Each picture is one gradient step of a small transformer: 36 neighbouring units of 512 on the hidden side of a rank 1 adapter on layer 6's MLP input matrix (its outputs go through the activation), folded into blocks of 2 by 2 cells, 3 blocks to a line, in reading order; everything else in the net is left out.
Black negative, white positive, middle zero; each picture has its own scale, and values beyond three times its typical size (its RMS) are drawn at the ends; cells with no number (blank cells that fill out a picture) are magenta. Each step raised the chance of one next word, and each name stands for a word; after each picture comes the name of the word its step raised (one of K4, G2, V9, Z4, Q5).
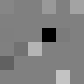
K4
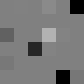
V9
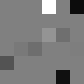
V9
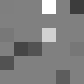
V9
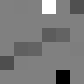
V9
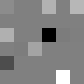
K4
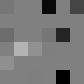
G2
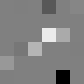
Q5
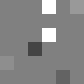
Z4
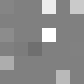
Z4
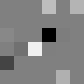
K4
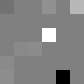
Q5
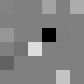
K4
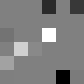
G2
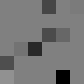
V9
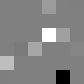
Q5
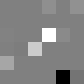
Q5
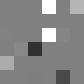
Z4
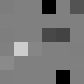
G2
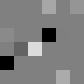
K4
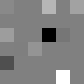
K4
